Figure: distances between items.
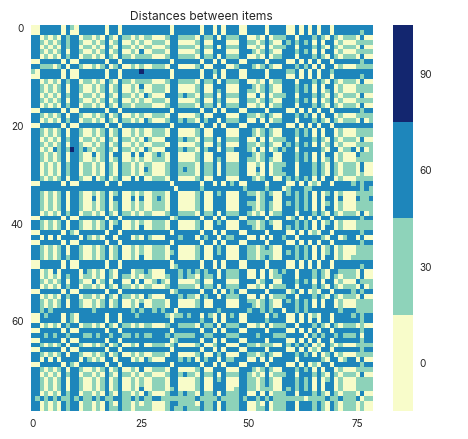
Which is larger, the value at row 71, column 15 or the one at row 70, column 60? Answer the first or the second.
the second
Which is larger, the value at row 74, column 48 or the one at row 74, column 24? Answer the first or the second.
the first
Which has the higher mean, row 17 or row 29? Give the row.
17
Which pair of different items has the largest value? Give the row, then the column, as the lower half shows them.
25, 9
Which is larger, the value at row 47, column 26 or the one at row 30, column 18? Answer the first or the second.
the second
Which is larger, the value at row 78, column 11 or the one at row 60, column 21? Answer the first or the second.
the second
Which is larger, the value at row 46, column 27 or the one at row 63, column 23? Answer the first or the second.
the second
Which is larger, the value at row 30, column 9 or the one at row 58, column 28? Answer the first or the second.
the first
